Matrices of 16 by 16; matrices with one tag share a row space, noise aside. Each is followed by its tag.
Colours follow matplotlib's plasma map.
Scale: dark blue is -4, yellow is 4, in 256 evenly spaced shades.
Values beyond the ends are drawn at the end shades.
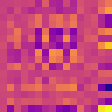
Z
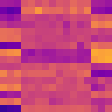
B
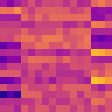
B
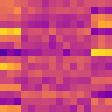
B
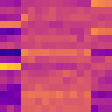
B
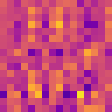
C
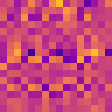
C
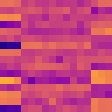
B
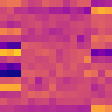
B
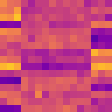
B
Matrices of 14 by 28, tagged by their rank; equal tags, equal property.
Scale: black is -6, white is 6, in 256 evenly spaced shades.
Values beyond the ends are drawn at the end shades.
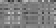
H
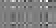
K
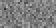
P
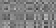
H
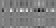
K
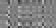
H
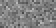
P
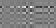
K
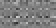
H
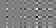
K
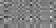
H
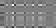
K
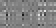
H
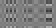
K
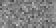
P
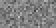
P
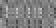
H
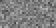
P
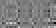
H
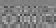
H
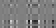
K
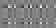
K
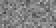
P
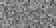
P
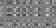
H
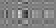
K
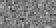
P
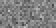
P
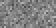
P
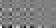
K
